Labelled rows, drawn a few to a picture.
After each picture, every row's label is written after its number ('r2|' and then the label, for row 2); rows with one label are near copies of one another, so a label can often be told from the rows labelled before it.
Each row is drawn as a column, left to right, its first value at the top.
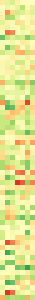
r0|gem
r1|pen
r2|pen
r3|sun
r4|sun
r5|gem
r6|sun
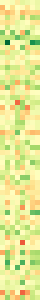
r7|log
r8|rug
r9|log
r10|gem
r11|pen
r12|log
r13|rug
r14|rug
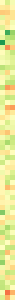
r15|rug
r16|log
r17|log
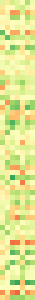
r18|log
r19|gem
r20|pen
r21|pen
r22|sun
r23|pen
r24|pen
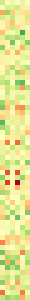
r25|pen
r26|sun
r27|rug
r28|sun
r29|log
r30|rug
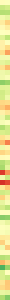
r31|sun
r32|sun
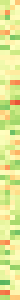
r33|pen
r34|pen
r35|gem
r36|gem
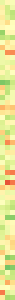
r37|log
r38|sun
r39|sun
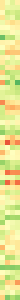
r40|gem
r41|sun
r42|sun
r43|sun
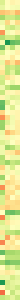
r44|pen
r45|rug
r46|rug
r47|rug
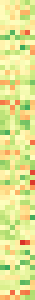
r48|gem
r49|gem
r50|log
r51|gem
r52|pen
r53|pen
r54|sun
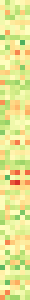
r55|gem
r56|pen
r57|sun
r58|sun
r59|rug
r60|sun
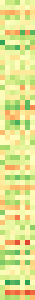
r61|rug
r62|pen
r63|pen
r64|pen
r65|log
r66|pen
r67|log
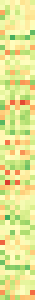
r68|pen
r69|sun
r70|gem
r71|sun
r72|gem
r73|gem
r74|log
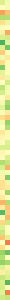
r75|rug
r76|pen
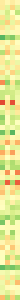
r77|gem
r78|sun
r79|gem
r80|sun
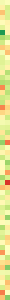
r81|log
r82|sun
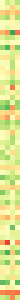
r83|pen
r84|pen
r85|log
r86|pen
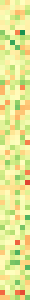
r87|log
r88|gem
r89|rug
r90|pen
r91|log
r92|sun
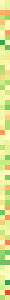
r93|rug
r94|pen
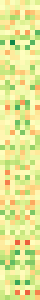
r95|rug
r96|sun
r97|rug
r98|pen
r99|gem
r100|pen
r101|rug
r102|log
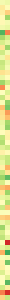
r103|log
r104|pen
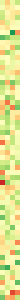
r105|sun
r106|gem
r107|log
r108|pen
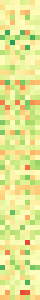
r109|gem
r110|log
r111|rug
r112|gem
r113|log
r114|pen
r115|gem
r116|gem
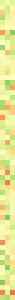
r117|pen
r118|sun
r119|log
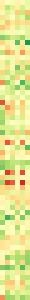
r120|gem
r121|sun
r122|sun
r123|rug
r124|sun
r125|rug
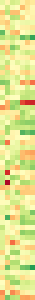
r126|log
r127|sun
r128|pen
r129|pen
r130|gem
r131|gem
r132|gem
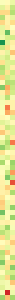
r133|rug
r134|log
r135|sun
